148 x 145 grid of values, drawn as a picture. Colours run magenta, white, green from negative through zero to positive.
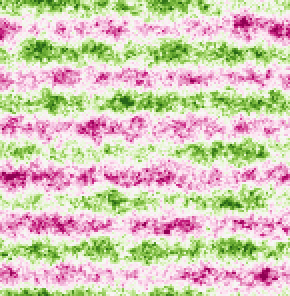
Slope: none. Stripes: horizontal, repeating 6 times. Seam: none.
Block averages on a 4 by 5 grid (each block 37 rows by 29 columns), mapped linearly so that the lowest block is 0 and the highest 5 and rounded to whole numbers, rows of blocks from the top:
5 4 5 5 1
2 1 2 2 3
0 2 1 3 3
2 2 3 2 1
